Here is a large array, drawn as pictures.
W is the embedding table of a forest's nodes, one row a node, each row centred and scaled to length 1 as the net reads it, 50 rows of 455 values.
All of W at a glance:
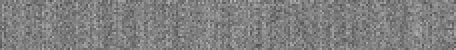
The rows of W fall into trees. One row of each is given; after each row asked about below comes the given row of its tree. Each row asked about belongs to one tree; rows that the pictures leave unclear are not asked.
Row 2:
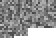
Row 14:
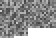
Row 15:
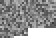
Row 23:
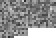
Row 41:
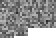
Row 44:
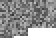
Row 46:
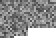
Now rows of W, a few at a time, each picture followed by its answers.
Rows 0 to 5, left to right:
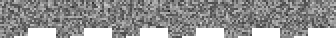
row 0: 2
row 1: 2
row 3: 23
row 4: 14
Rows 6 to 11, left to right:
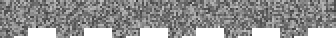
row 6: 15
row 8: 23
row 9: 46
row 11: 2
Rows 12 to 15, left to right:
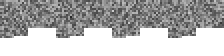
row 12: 15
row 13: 44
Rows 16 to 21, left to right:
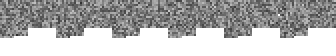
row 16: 14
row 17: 2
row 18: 2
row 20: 15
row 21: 46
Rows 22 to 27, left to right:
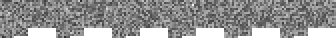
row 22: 44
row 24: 14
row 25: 23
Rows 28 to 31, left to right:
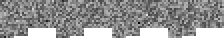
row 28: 41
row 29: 44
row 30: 44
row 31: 14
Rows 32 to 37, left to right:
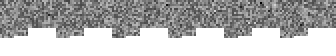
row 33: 14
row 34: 44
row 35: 14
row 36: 2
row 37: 46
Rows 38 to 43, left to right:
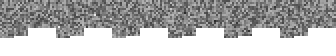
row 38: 14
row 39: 23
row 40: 14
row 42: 41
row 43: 2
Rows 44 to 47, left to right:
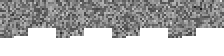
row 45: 46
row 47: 41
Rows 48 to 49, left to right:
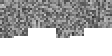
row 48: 15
